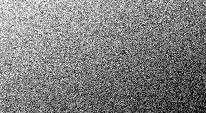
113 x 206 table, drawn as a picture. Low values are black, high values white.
No regular stripes run through it. The ninth with the highest average is the top left. The ninth with the lowest average is the bottom right. Fine speckle covers the field. The halves do not mirror each other. There is an overall slope up to the top left. Overall the values sit about 50% of the way up the scale. The histogram is bell-shaped.
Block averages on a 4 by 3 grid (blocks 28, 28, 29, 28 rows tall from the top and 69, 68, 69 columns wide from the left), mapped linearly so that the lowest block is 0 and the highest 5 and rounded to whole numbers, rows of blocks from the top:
5 4 3 | 4 3 2 | 3 2 1 | 2 1 0
